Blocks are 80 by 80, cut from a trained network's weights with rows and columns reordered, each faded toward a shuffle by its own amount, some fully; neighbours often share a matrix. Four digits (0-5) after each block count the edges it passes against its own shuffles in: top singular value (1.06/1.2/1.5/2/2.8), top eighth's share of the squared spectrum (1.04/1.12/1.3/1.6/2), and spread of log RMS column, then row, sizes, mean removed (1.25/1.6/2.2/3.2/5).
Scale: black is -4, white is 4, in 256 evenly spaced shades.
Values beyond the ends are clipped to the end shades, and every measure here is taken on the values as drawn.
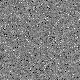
0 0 0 0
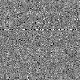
3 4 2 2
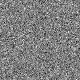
0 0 0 0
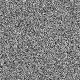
2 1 0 0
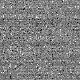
3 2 2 0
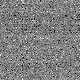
2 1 1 0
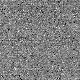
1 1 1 0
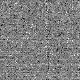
2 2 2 0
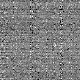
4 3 3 0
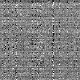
4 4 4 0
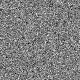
1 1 0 0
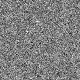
1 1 0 0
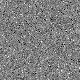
0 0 0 0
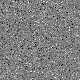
0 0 0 0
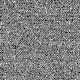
2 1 1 0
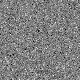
0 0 0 0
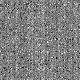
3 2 0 2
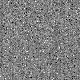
1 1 0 0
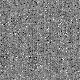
2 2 0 1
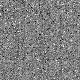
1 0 0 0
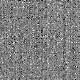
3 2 0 2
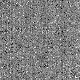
2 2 0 2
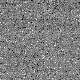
1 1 1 0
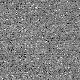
2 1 1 0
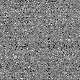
2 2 1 0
